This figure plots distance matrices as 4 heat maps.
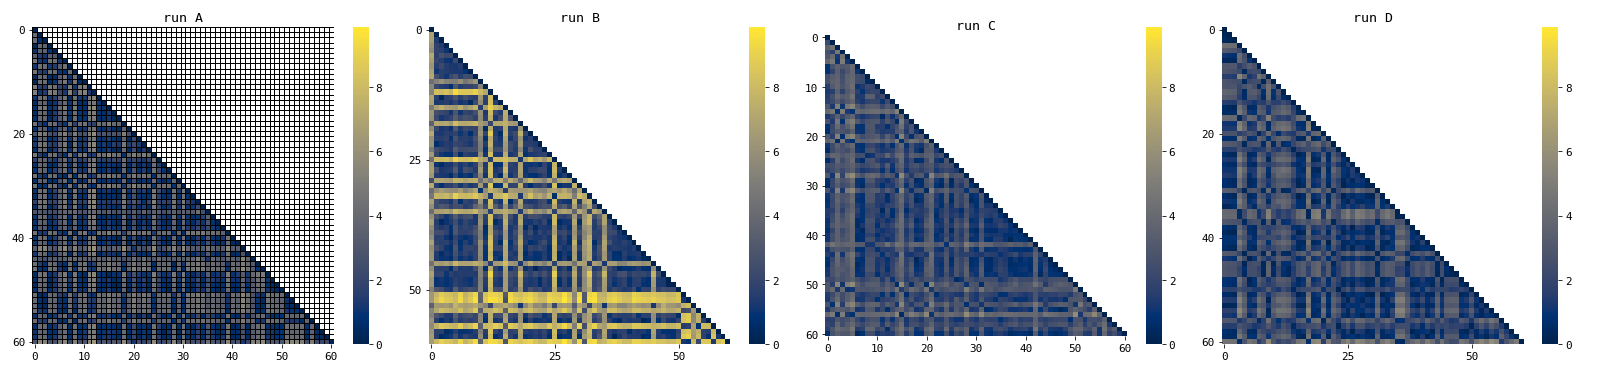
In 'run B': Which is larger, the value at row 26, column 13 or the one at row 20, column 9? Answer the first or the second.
the second
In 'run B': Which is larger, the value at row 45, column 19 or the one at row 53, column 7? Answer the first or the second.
the second
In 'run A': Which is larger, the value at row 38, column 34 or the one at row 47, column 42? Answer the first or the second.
the second
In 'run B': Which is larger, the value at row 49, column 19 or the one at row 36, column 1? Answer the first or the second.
the second
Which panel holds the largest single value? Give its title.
run B
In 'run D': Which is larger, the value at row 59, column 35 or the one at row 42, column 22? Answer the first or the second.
the first
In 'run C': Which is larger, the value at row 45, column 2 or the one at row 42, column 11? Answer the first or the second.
the first
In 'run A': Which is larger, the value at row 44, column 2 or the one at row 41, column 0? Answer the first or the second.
the first
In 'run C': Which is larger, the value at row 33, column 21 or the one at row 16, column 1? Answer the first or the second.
the first
